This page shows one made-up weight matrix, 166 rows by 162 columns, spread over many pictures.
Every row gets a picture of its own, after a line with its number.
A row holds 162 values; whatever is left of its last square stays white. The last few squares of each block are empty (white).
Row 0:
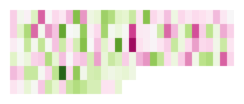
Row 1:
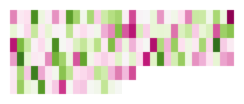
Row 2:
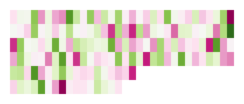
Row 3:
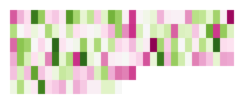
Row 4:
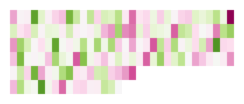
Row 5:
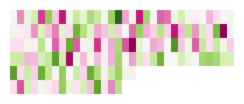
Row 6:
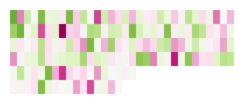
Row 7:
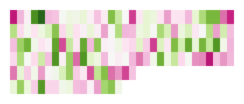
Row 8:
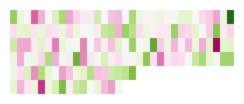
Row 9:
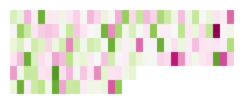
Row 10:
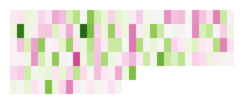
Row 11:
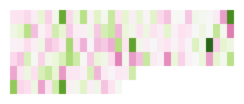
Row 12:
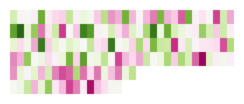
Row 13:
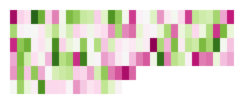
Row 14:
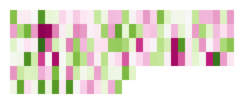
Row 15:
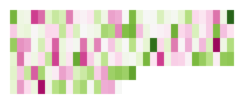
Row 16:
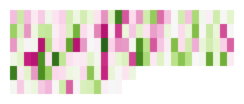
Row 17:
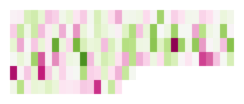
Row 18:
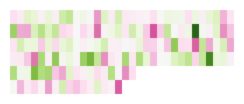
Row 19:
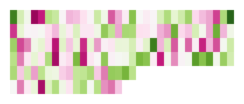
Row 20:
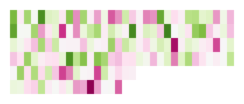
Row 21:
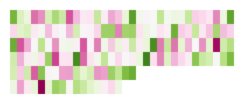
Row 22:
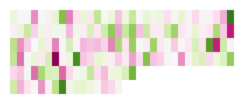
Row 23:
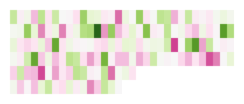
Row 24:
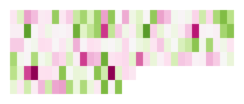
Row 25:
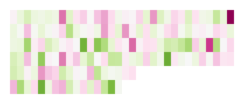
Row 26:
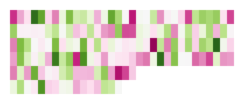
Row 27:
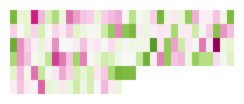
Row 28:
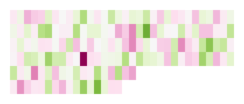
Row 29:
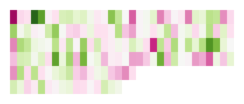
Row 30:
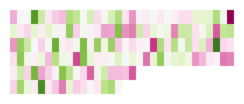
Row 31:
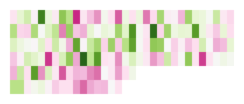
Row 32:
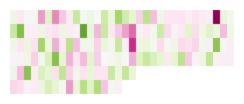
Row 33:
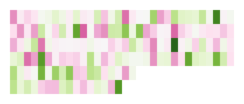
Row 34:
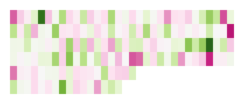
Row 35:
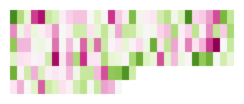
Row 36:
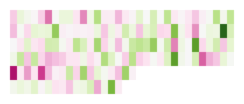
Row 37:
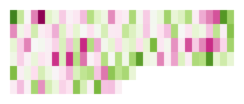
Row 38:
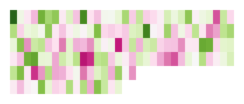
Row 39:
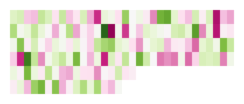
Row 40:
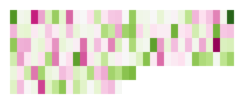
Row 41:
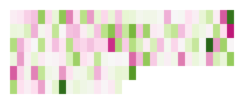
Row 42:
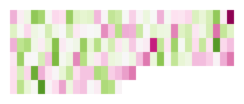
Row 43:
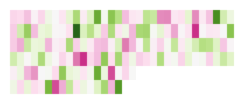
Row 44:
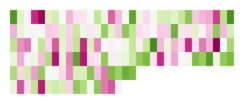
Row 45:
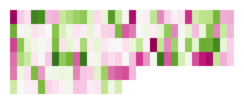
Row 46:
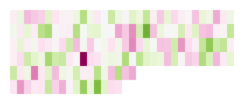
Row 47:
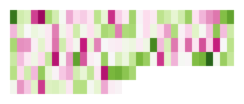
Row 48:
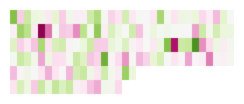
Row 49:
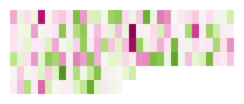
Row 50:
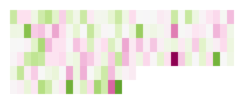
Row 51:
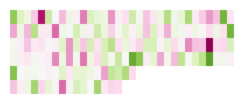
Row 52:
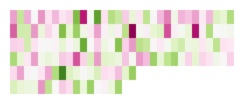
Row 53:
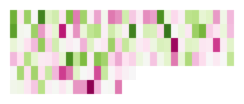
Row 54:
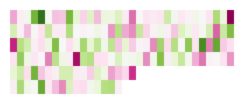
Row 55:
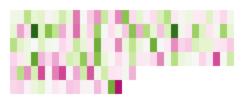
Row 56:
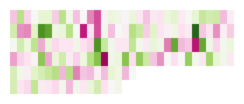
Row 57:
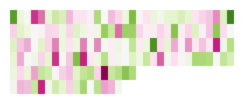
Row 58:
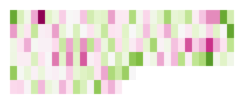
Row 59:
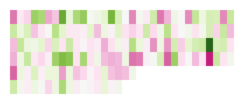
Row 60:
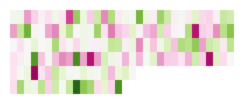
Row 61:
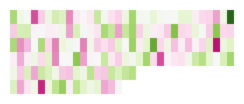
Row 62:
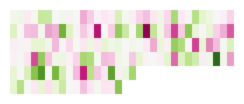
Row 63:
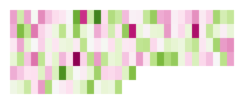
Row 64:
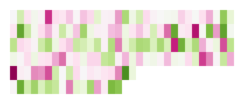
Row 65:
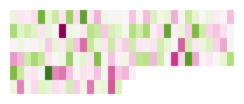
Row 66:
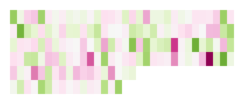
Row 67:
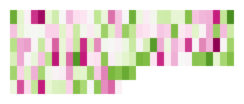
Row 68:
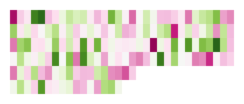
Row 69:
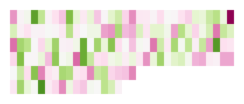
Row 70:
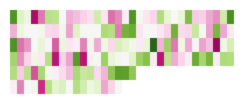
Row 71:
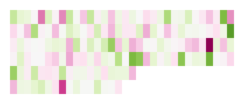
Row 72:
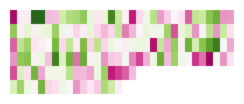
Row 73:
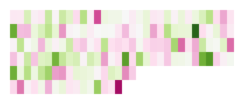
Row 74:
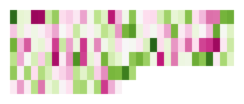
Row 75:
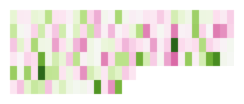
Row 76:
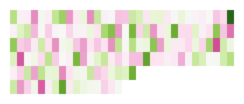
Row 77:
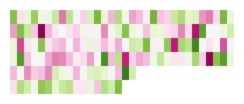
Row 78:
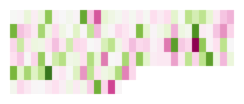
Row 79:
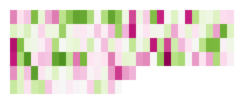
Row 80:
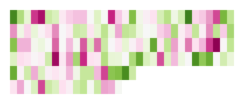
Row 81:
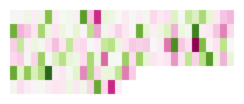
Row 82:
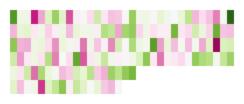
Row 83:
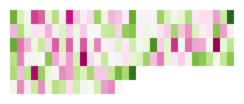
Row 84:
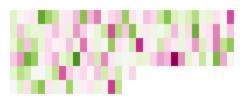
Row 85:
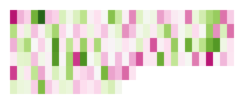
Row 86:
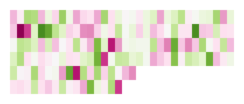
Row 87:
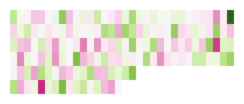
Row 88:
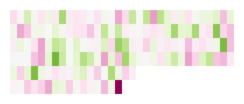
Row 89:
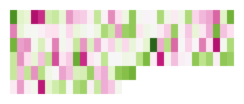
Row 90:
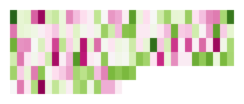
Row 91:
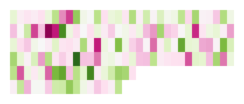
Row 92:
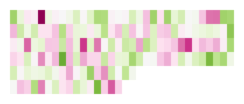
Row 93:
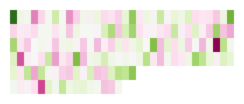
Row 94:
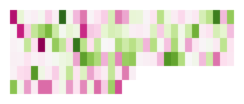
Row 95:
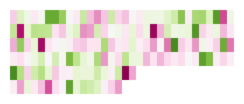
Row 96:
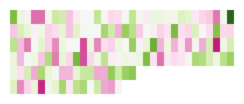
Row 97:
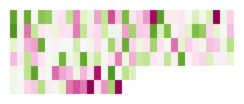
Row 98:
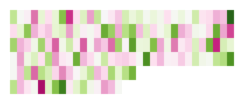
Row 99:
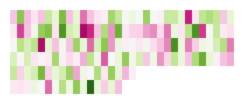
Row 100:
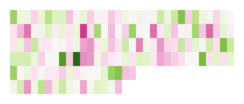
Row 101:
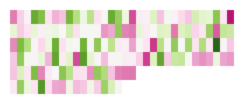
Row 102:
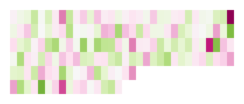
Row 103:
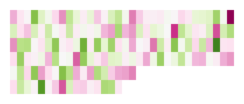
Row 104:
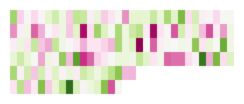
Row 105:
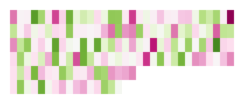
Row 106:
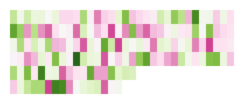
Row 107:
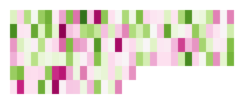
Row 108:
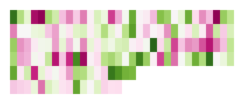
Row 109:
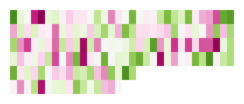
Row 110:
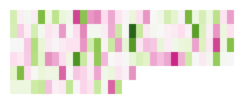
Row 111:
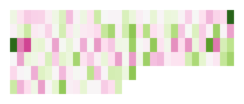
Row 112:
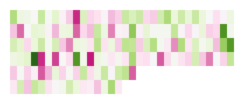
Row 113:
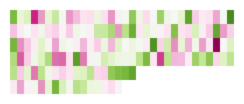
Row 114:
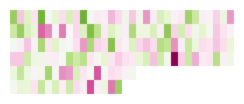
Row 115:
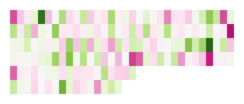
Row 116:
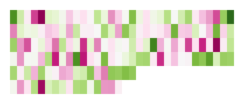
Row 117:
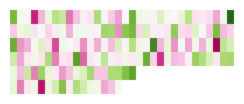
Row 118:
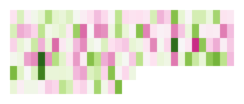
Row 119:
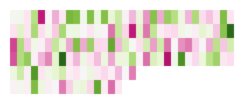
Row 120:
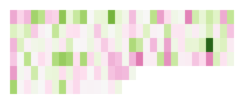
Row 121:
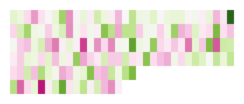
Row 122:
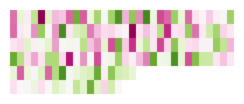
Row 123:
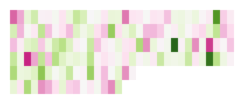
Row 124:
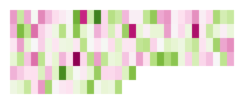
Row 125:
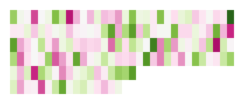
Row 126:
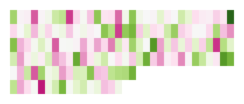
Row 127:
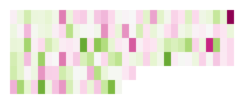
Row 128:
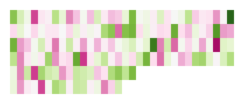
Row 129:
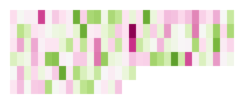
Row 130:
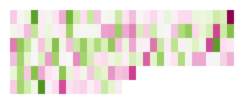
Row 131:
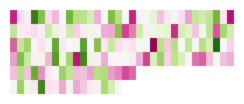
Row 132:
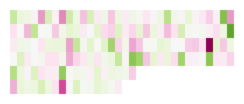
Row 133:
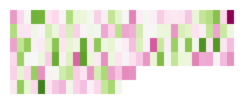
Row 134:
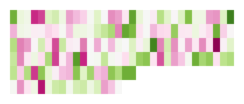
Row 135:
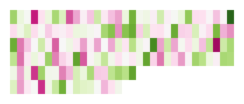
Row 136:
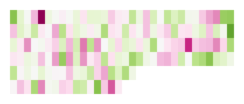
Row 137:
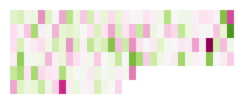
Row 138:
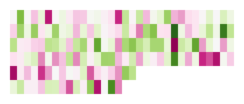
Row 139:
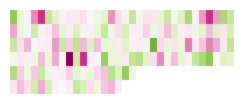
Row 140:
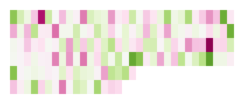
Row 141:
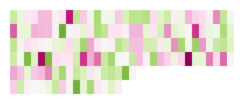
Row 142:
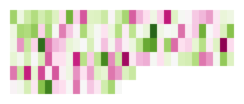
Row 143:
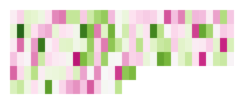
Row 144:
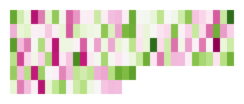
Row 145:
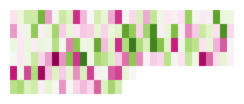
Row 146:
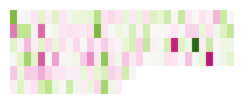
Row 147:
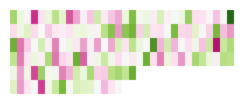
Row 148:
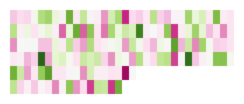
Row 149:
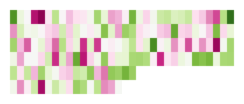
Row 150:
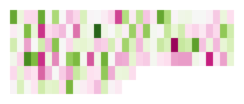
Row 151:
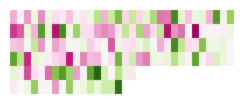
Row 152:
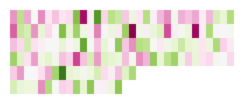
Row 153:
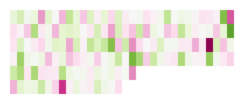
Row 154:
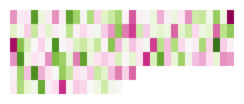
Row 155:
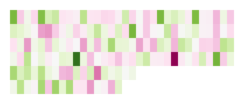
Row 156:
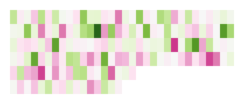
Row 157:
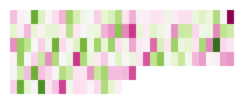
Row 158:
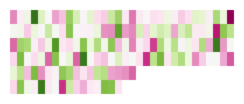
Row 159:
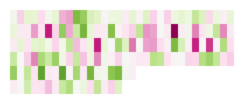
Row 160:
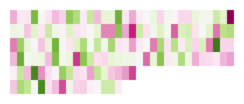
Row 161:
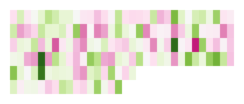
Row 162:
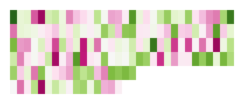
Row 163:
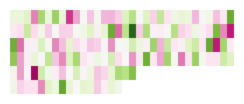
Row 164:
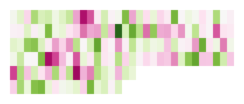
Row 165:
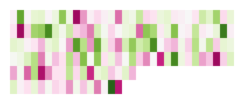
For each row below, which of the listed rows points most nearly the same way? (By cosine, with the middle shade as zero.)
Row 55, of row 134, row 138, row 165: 165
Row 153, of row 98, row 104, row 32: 32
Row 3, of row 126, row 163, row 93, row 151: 151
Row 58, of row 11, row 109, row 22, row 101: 109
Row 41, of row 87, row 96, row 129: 87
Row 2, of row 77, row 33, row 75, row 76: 75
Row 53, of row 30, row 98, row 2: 98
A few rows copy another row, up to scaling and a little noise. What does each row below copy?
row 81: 78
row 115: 34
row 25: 127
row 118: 161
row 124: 63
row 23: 156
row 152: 52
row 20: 53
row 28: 46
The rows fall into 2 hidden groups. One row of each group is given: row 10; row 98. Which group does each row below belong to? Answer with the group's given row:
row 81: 10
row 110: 10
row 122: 10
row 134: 98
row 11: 98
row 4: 98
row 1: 98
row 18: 10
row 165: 10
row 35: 98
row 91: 10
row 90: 98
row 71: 98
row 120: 98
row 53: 10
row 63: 10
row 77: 10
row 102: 98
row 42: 98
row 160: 98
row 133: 98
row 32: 10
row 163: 98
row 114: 10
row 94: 10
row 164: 10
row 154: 98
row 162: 98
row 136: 98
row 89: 98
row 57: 98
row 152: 10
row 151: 10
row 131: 98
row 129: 10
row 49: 10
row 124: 10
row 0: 10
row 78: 10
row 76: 98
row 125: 98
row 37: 98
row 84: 10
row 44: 98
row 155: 10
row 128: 98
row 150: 10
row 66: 10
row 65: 10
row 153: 98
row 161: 10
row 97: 10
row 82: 98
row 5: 10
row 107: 10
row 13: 98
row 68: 98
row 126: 98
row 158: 98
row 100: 10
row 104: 10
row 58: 98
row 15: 98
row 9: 10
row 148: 10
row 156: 10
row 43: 10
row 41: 98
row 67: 98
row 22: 98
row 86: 10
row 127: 98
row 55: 10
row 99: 10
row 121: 98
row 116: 98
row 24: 10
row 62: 10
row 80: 98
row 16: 10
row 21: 98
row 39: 10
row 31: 10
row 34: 98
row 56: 10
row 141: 10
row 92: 98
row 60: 10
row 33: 10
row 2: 98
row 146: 10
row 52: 10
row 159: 10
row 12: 10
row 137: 98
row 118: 10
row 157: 98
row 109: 98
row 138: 10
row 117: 98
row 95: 10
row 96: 98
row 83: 98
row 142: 10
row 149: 98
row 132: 98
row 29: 98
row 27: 98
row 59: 98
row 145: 10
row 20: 10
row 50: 10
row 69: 98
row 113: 98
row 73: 10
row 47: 98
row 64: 10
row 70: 98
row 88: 10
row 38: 10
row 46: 10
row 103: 98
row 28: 10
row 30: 98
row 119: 98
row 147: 98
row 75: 10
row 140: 98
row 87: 98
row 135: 98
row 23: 10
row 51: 98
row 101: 98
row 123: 10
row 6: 10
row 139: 98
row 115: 98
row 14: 10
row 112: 10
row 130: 98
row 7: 98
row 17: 10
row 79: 98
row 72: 98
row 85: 98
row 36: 10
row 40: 98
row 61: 98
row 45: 98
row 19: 98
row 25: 98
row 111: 98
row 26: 98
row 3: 98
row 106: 10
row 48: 10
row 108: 98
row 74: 98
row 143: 10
